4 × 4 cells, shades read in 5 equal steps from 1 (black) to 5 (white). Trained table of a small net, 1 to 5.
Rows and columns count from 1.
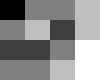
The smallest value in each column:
1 2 2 4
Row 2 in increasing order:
2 3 4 4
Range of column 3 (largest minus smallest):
2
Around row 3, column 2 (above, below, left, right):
4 3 2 3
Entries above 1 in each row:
3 4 4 4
